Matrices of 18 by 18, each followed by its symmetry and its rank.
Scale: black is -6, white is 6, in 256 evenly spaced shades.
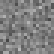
antisymmetric, full rank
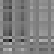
neither, rank one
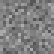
antisymmetric, full rank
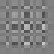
symmetric, rank one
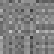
antisymmetric, rank two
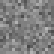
antisymmetric, full rank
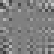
antisymmetric, rank two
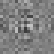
antisymmetric, rank two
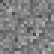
symmetric, full rank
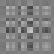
symmetric, rank one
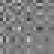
antisymmetric, rank two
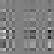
neither, rank one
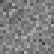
symmetric, full rank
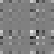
symmetric, rank one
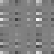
neither, rank one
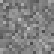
symmetric, full rank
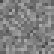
symmetric, full rank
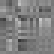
antisymmetric, rank two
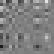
antisymmetric, rank two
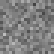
antisymmetric, full rank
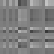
neither, rank one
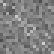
symmetric, full rank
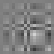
symmetric, rank one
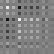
symmetric, rank one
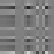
neither, rank one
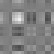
symmetric, rank one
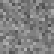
antisymmetric, full rank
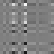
neither, rank one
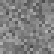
antisymmetric, full rank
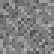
symmetric, full rank
